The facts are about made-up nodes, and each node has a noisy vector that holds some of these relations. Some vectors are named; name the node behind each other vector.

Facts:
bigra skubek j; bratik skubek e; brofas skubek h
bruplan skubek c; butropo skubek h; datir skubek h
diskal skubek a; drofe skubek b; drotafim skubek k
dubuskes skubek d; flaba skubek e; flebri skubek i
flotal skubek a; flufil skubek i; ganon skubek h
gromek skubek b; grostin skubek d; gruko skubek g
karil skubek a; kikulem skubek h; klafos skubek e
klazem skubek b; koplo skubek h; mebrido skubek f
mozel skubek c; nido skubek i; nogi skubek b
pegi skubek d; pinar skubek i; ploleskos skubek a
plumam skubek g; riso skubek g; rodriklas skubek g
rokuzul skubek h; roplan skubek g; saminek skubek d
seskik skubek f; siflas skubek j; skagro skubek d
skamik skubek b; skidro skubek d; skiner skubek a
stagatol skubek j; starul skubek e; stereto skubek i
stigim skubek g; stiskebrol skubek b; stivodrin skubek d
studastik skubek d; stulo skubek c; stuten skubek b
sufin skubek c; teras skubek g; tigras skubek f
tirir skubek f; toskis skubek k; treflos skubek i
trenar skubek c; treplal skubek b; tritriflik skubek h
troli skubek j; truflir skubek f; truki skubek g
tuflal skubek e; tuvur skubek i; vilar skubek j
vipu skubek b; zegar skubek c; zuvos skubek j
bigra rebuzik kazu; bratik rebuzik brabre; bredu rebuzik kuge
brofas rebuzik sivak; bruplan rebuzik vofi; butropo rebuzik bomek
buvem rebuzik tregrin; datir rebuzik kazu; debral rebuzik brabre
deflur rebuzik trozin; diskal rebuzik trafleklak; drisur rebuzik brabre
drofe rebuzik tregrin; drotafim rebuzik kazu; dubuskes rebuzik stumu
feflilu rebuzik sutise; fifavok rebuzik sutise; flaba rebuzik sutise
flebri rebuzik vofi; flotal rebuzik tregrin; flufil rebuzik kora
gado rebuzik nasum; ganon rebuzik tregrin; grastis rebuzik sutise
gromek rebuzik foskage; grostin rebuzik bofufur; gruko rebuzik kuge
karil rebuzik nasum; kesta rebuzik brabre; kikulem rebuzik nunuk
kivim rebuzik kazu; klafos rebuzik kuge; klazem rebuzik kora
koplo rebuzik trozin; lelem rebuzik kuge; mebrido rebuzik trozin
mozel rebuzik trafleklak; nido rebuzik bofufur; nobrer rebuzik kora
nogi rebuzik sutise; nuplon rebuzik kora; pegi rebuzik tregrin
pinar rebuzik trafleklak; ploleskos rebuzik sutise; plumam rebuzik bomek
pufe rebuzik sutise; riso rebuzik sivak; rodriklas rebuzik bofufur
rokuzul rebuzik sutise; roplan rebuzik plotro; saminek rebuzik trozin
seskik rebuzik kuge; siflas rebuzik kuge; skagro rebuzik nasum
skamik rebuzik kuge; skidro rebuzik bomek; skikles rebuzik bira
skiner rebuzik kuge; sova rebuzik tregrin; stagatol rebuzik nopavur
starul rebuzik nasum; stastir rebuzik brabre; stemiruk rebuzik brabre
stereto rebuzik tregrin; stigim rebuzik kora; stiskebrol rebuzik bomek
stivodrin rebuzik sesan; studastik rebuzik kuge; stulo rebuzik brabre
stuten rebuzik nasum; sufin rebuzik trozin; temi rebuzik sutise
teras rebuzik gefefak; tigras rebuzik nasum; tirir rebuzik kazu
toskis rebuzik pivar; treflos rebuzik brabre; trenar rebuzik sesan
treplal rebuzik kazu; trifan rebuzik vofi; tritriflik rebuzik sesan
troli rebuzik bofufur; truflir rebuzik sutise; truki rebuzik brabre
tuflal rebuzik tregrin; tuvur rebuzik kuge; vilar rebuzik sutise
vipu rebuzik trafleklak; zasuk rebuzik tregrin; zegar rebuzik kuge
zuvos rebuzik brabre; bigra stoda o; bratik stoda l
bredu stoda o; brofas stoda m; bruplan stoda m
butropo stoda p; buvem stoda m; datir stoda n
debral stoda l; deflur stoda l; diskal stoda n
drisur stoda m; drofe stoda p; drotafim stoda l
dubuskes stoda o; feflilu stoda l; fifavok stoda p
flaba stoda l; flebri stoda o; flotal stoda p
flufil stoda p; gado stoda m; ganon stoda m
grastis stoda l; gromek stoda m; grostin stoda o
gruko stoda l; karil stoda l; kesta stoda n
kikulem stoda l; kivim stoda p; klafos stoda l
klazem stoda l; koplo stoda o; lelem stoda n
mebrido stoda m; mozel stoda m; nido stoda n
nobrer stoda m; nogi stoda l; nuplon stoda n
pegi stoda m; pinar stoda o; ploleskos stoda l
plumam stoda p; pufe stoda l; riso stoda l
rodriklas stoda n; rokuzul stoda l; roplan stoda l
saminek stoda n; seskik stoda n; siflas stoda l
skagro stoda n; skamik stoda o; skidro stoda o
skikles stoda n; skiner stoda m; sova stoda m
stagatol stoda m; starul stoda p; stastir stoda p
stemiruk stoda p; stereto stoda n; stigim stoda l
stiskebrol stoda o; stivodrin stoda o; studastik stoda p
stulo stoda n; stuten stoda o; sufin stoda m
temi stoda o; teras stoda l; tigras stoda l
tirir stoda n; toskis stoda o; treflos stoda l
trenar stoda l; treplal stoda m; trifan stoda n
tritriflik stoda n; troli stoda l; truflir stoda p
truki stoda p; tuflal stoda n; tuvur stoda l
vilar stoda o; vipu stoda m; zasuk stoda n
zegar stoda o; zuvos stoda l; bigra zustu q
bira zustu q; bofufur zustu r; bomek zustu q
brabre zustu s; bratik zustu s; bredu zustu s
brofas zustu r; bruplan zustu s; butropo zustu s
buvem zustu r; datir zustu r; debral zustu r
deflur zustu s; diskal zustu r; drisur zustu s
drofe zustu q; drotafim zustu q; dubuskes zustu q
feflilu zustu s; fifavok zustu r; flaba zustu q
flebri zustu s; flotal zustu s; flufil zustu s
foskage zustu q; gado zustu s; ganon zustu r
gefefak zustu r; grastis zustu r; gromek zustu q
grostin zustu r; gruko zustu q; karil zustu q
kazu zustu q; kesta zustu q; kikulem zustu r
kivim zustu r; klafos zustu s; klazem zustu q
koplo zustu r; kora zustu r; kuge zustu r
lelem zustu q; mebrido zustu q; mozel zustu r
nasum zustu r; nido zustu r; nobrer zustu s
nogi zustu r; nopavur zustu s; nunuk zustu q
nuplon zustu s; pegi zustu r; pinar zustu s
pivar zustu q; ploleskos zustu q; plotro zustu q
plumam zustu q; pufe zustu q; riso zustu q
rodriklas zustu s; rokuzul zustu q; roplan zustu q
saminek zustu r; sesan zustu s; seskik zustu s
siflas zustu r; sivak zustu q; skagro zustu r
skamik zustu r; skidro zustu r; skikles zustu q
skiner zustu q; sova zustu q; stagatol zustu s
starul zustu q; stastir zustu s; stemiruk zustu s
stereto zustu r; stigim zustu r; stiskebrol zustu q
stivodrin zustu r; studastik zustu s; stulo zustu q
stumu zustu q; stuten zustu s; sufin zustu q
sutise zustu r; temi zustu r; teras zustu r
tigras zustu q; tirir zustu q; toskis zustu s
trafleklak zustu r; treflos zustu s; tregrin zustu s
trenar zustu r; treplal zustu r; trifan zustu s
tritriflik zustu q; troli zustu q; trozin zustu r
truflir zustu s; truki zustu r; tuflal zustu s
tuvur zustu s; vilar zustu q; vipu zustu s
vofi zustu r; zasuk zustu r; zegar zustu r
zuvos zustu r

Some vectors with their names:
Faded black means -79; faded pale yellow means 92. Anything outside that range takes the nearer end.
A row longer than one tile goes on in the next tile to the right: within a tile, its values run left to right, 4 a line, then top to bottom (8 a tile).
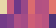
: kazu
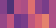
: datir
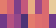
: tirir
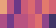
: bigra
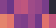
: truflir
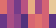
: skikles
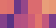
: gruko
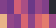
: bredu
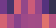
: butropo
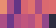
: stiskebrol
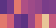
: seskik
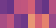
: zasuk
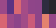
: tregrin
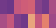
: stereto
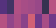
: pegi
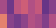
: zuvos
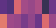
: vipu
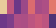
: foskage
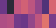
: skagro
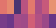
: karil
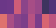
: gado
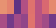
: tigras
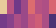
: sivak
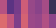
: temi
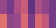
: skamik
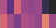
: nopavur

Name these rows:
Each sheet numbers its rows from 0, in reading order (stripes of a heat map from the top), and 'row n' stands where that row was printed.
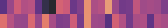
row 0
flotal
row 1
sova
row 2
grastis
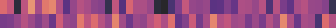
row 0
flaba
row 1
koplo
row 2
brabre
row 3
klafos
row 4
treplal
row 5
feflilu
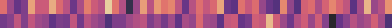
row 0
sufin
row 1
gromek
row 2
rokuzul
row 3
troli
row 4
rodriklas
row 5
dubuskes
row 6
starul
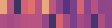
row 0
vilar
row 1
nogi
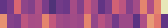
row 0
tuvur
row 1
ganon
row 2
lelem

